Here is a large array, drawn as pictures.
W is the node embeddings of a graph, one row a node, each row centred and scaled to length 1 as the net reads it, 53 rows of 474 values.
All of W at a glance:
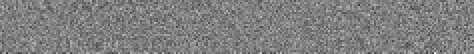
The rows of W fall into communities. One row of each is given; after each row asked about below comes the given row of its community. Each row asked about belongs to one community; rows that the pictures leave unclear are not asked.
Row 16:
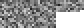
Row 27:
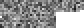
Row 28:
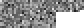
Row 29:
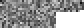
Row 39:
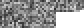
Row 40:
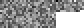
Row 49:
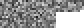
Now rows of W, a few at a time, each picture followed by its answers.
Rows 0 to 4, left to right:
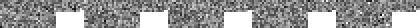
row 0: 27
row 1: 28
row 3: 40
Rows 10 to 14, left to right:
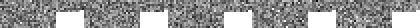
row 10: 29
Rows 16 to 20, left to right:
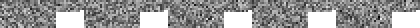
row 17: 39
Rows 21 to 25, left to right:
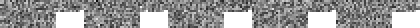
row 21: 28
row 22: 27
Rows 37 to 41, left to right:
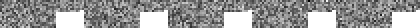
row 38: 49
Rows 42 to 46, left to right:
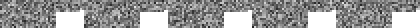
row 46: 39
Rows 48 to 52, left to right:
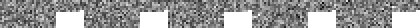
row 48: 29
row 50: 39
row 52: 16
